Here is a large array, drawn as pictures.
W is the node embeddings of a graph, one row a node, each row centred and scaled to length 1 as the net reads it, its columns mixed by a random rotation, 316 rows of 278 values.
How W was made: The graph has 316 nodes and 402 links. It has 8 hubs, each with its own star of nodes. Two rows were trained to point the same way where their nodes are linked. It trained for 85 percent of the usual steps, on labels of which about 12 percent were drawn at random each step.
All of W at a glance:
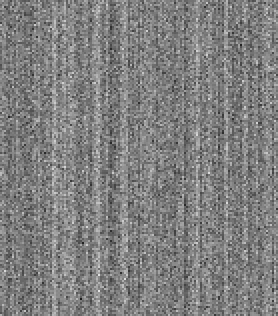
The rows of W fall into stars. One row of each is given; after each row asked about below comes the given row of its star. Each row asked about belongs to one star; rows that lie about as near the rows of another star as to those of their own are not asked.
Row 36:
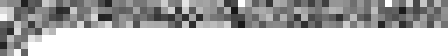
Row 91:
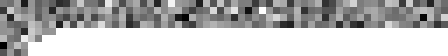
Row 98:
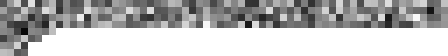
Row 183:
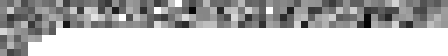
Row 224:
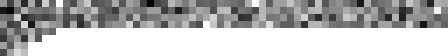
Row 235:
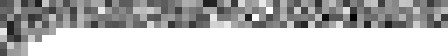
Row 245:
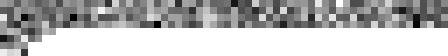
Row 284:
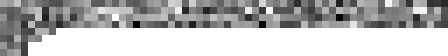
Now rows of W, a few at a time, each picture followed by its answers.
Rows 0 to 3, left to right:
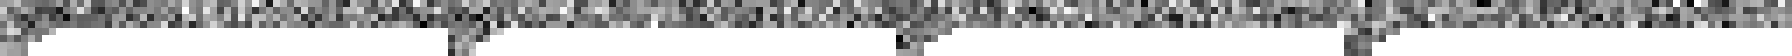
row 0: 224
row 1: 245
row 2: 245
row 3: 235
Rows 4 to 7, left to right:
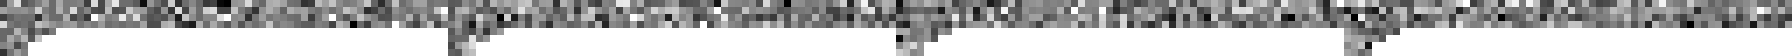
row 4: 183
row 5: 224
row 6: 98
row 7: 91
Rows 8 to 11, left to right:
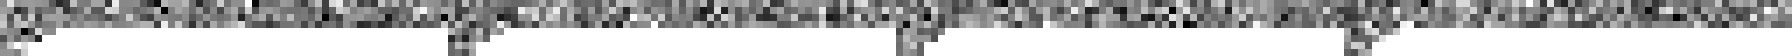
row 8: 91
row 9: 224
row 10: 98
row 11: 235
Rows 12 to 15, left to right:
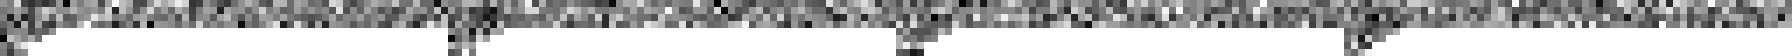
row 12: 183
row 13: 224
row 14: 183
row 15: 245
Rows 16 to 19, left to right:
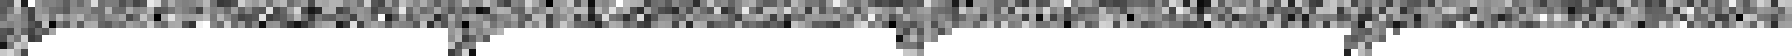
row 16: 98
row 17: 284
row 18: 98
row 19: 235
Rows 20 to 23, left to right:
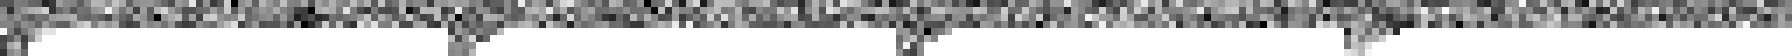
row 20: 235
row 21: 91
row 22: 183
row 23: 224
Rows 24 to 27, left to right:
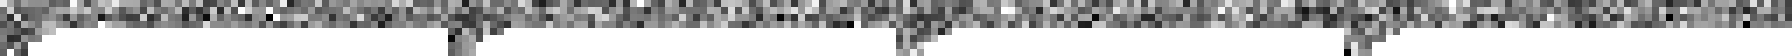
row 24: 91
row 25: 245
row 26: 245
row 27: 235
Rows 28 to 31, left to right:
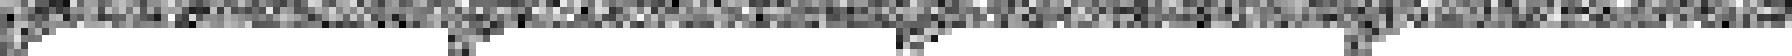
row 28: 91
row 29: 183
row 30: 98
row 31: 284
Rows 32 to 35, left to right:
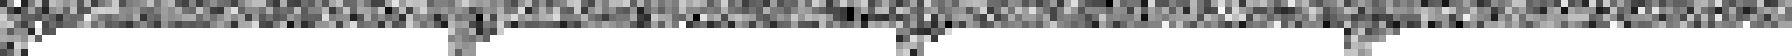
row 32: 284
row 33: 183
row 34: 98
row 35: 183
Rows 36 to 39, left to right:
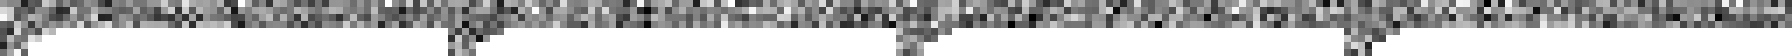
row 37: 245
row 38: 183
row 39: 91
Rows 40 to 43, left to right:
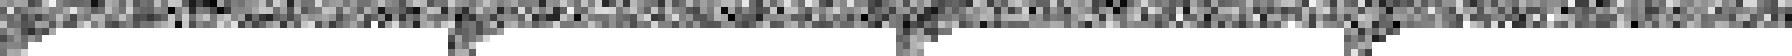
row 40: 183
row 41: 245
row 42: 183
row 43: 98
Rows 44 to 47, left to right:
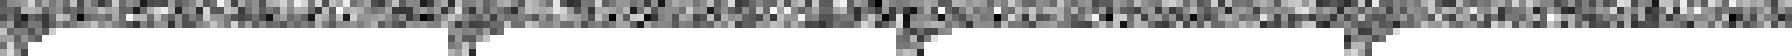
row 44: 245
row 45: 284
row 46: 284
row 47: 98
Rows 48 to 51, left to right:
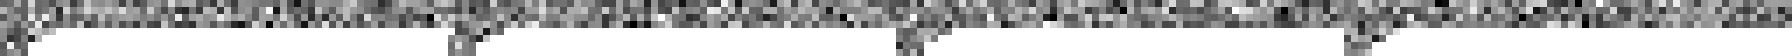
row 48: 235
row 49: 235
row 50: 98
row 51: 245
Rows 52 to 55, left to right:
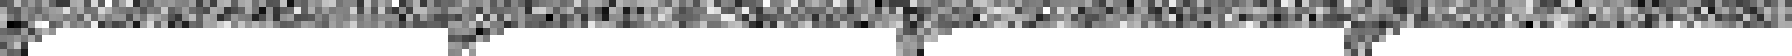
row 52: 284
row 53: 36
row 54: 284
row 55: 235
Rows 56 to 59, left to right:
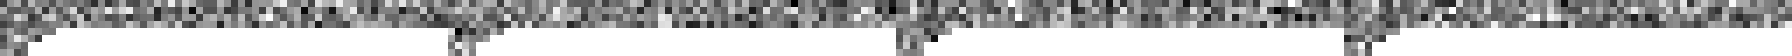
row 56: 98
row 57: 235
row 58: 183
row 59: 98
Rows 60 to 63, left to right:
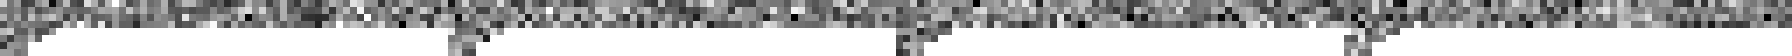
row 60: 235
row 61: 284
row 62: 235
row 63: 91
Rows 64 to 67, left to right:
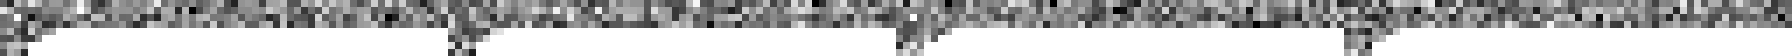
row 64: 98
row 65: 284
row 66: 91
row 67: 98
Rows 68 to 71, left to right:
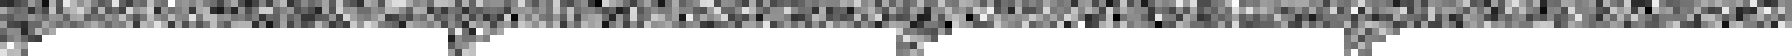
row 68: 98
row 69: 224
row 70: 245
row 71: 91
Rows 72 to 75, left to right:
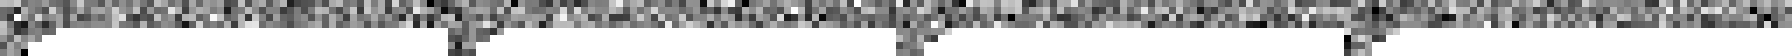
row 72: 284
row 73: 284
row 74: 91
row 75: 245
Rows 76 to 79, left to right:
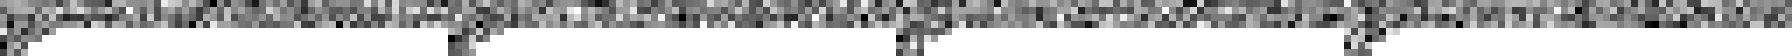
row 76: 91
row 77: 224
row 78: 284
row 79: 36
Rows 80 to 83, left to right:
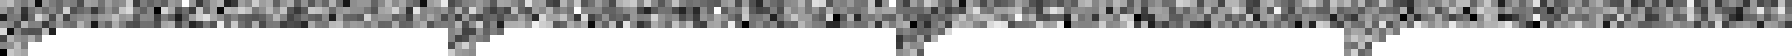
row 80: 235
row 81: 98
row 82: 245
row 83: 91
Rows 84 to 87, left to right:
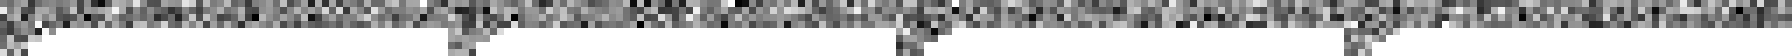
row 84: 36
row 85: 284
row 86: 183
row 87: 245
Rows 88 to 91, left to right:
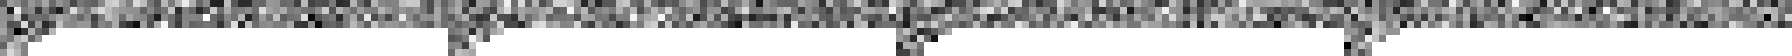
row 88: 235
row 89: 224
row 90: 91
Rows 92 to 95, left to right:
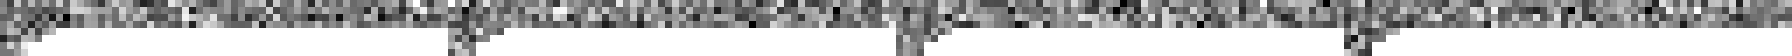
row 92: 224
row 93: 235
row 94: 183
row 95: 98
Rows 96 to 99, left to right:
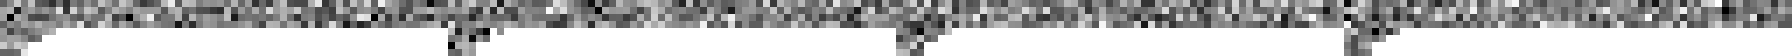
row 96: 91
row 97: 36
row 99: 183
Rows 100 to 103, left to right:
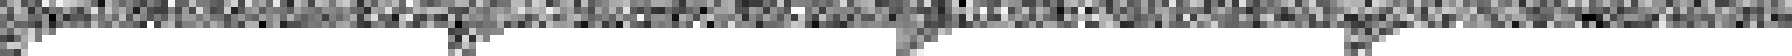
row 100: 224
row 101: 284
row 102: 224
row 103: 245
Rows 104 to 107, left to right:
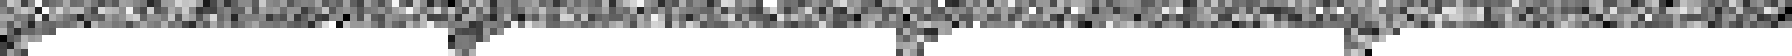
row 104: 284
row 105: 98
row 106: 91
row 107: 284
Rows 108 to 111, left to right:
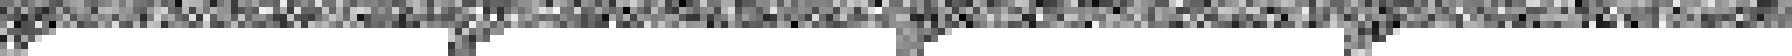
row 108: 245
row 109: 235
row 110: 183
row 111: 245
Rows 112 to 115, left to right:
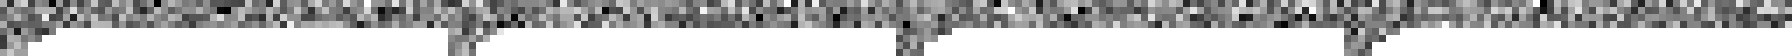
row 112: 183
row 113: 98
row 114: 284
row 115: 91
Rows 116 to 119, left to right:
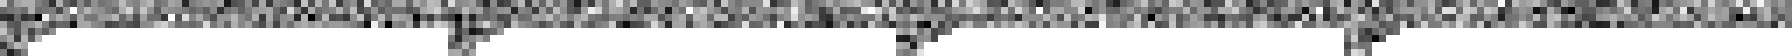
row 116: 183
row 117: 91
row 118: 224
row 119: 98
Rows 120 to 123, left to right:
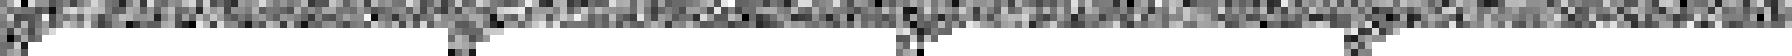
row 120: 235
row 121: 284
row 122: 284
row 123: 224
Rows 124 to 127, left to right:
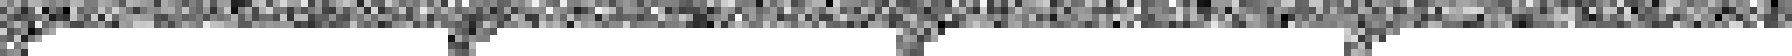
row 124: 36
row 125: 245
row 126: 98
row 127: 235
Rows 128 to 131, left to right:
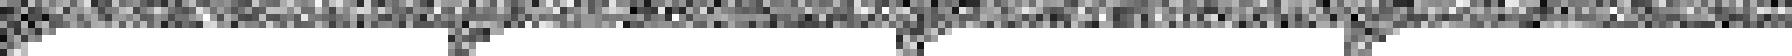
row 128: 245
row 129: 91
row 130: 98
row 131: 91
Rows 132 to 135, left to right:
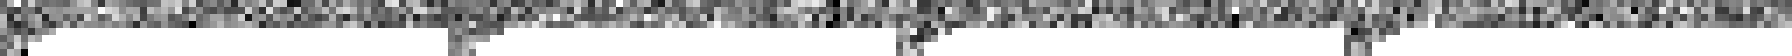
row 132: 284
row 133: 183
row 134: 36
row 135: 235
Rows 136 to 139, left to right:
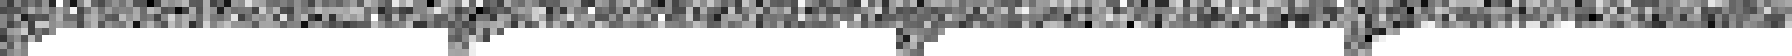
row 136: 183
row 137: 224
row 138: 98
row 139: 36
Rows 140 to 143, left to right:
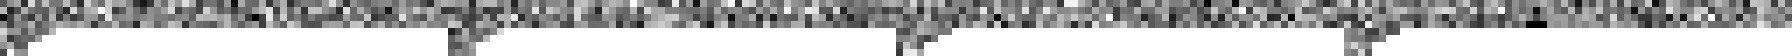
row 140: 235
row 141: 245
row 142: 235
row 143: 235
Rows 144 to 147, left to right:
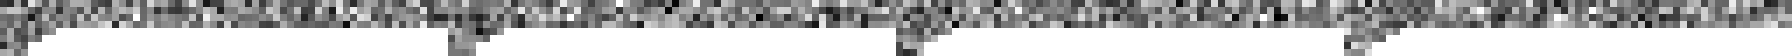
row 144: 98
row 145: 183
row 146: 224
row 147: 235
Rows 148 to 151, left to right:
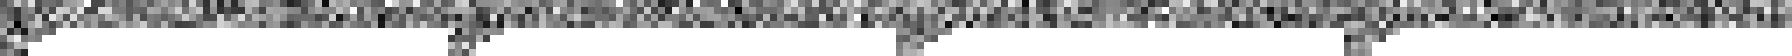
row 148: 284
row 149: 183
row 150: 91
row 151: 224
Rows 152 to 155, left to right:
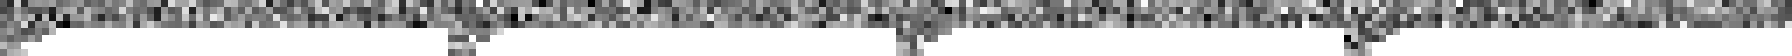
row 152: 224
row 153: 224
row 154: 224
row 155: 245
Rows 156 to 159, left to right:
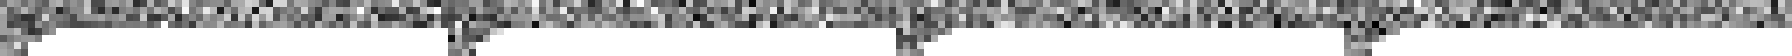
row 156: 183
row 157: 245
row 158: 245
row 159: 224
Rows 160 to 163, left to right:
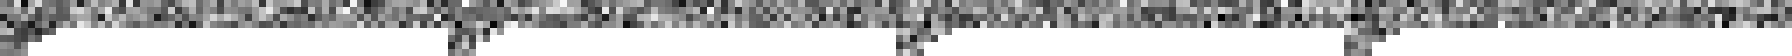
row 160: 235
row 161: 235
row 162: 224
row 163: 183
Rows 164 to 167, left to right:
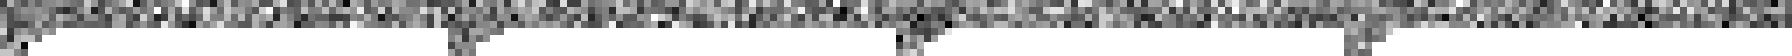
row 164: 235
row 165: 98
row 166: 245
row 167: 91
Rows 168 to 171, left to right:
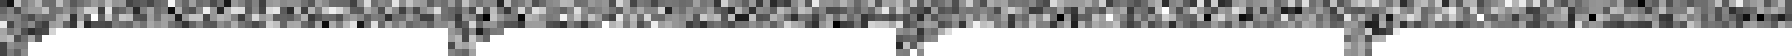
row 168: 183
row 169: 183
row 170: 36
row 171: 284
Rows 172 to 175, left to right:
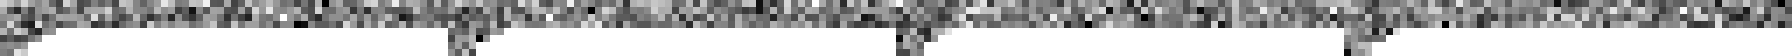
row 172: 36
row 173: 245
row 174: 245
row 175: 183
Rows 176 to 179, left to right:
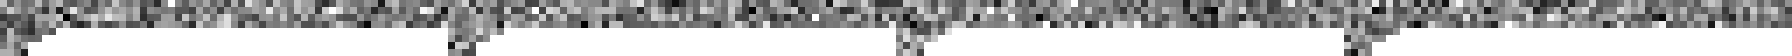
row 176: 183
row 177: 235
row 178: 284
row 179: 183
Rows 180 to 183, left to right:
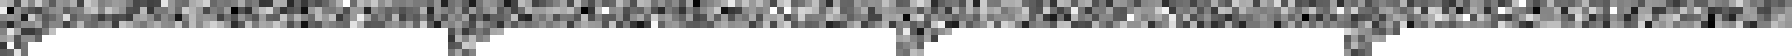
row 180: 36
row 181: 245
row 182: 91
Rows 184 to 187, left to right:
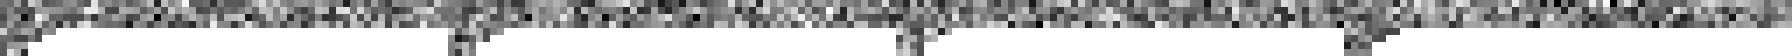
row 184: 235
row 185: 235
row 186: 98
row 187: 183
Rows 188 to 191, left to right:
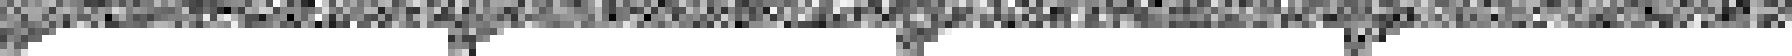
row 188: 98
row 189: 98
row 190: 98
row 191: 224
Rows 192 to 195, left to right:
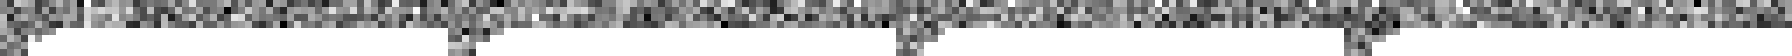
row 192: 284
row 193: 284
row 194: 224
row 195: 245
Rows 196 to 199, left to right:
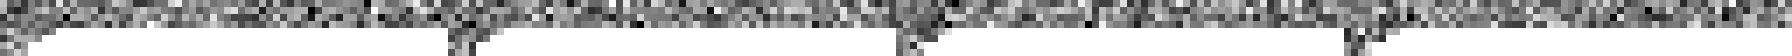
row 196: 224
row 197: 284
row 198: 245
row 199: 224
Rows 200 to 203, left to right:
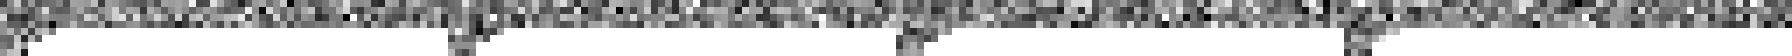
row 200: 284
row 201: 183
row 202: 235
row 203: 284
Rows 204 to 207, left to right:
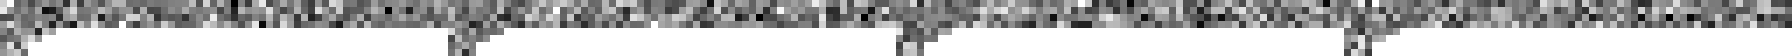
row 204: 36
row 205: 183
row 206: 235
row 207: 284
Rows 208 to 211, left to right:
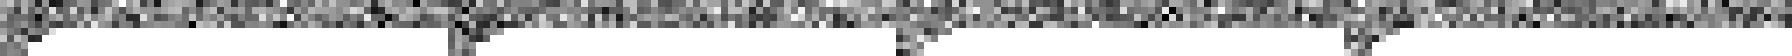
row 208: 91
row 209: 98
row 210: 224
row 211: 98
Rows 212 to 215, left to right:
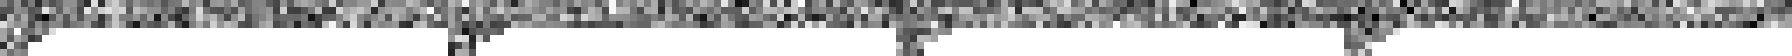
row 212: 235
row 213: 284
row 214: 284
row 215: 245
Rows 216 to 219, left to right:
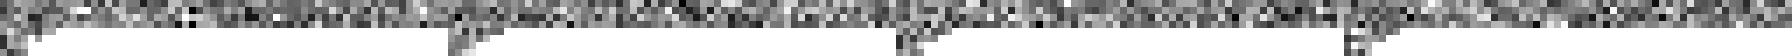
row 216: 224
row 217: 245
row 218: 224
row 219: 224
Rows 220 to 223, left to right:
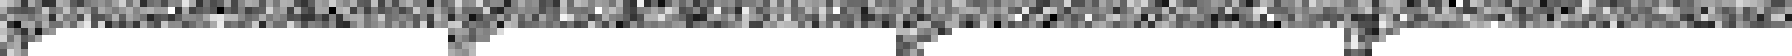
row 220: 235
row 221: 245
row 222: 183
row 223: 183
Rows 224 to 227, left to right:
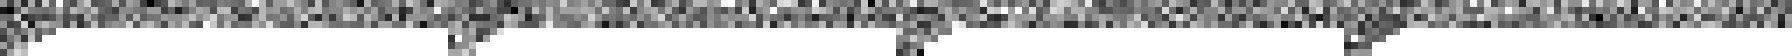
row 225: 245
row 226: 284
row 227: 245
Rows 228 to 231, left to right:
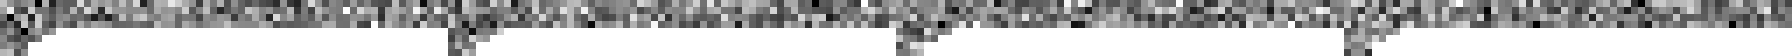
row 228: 91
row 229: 224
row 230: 235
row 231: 284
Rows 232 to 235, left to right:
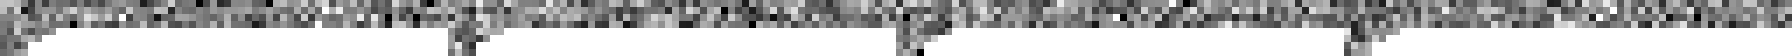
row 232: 183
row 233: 235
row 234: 284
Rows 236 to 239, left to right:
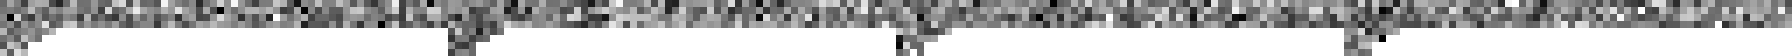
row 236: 91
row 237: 183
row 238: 36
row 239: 91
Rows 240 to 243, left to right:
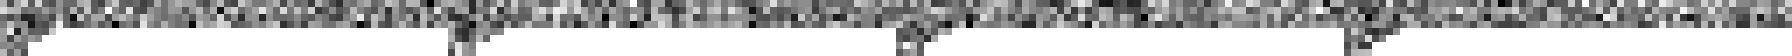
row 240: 183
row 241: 235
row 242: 235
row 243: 245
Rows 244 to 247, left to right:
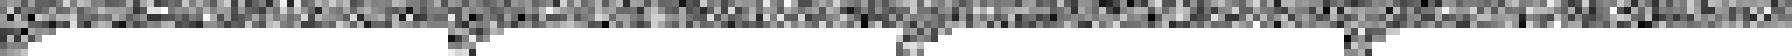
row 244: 245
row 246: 235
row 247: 36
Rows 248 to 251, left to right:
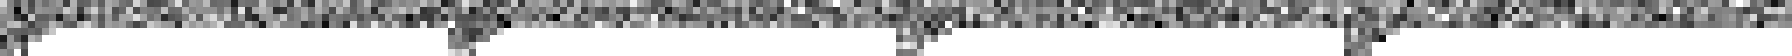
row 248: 36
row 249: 98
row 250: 224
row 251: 183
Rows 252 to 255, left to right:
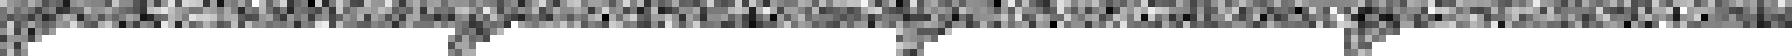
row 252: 245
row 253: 235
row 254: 183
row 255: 245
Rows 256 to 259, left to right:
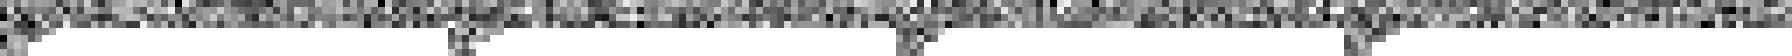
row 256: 245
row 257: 224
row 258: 91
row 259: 183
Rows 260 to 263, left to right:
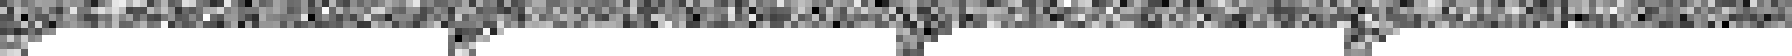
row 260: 245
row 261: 235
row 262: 183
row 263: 91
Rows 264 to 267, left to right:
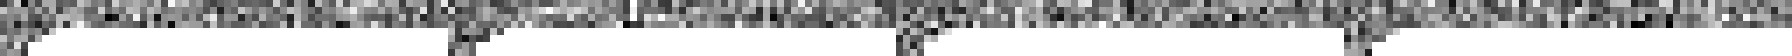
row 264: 98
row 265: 235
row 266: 36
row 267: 98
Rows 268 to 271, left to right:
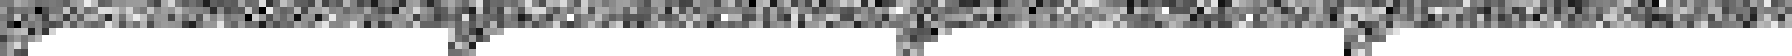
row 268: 284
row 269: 91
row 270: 36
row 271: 36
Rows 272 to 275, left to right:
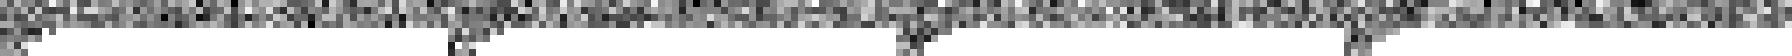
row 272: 36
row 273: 36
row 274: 36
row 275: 235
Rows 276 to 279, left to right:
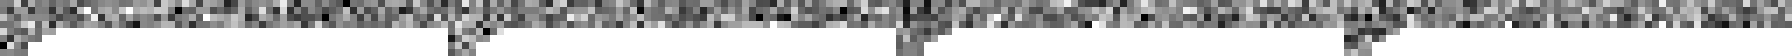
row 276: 235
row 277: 224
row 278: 183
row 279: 245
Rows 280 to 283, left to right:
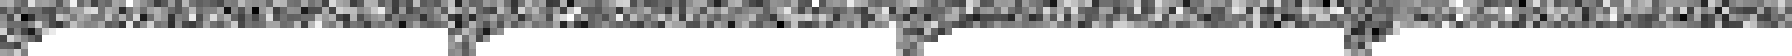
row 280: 245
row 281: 183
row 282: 91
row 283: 245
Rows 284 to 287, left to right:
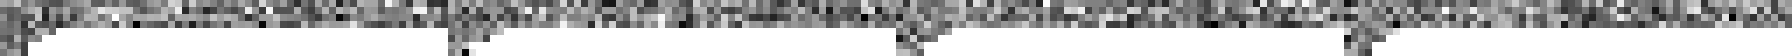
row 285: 224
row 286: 98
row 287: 98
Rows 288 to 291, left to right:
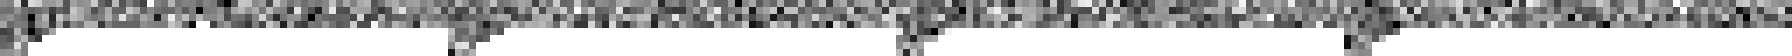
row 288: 183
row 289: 235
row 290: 36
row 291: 245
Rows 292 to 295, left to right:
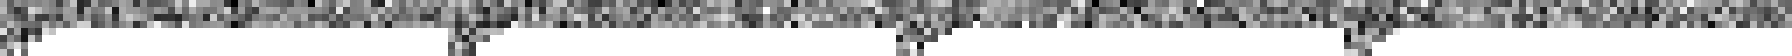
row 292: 36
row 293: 235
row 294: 235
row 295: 245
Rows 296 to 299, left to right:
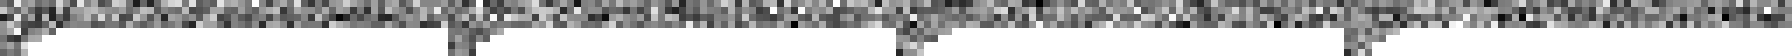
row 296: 224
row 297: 98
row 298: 91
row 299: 224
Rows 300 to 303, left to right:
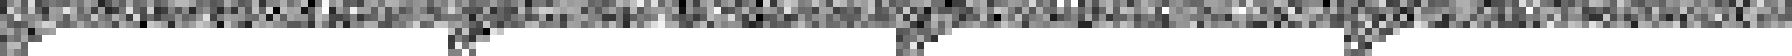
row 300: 98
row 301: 36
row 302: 91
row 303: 224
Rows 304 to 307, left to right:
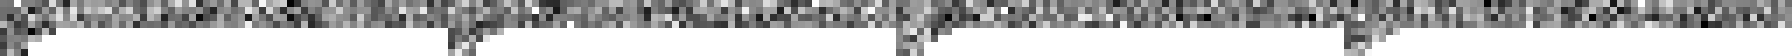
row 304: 284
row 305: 98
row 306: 224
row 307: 224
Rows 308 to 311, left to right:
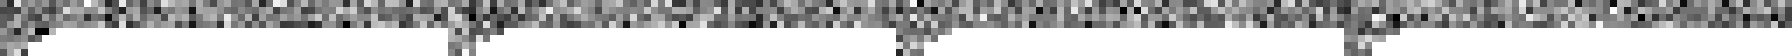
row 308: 98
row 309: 36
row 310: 284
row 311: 284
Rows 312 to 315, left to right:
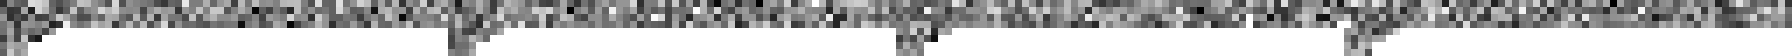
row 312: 245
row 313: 98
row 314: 235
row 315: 284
